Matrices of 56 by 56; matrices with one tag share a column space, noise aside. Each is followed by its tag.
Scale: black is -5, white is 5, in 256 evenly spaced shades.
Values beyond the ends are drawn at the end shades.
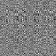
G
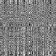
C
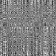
C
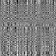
C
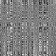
C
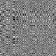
G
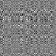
G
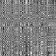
C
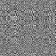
G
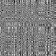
C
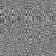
G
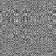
G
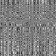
C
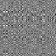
G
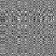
G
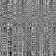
C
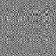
G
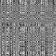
C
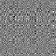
G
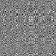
G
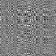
G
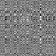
G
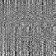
C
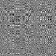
G
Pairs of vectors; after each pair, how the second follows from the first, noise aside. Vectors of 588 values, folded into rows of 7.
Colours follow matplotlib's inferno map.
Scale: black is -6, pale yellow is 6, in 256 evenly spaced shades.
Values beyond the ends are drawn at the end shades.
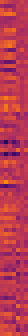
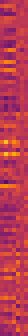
negated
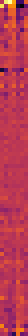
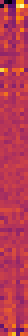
negated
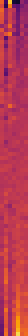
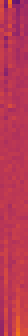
shrunk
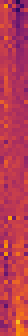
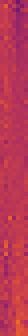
shrunk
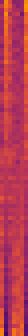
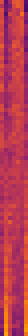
negated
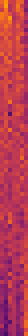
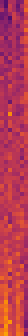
negated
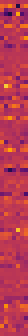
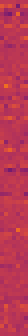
shrunk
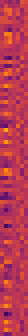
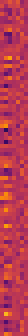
negated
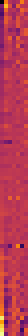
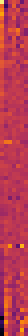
negated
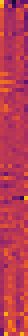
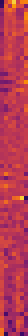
negated
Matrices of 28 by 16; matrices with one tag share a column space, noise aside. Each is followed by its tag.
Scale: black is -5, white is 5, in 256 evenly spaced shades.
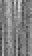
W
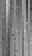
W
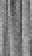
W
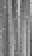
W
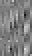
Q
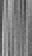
W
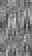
Q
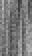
W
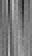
W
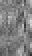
Q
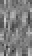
Q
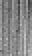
W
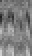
Q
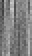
W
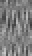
Q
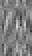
Q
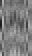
Q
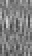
Q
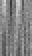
W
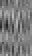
Q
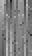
W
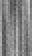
W
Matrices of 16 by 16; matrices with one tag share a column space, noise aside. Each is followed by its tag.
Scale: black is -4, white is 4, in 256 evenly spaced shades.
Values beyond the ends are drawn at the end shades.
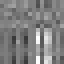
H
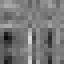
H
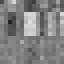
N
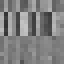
N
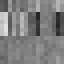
N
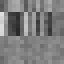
N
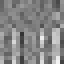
H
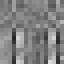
H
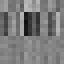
N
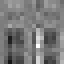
H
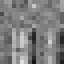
H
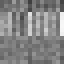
N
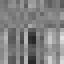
H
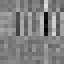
N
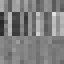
N
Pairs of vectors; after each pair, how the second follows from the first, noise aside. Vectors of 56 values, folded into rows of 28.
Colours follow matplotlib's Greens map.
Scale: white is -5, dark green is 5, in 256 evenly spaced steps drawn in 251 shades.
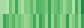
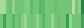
partly zeroed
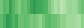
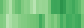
negated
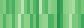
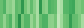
negated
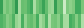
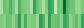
negated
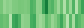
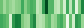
scaled up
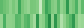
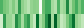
scaled up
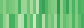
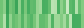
wrapped around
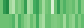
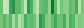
negated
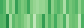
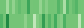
partly zeroed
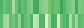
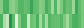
wrapped around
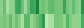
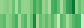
wrapped around
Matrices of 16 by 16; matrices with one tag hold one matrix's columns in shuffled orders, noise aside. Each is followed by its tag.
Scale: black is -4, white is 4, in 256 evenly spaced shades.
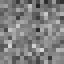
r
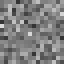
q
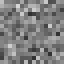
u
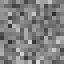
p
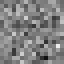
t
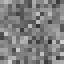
p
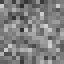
r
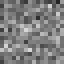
r
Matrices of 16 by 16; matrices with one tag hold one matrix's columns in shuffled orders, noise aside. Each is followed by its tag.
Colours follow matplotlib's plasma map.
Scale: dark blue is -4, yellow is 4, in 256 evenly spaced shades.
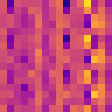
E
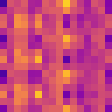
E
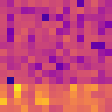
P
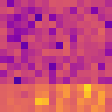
P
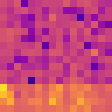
P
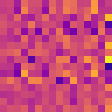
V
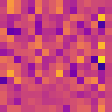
V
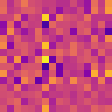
V
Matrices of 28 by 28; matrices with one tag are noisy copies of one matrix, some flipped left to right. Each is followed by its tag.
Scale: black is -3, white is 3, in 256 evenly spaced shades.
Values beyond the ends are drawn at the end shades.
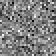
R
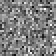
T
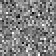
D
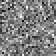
R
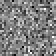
T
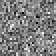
D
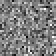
T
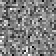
T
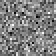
D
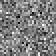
D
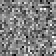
T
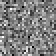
T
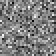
R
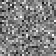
R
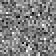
D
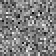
D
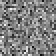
T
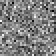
R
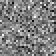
R
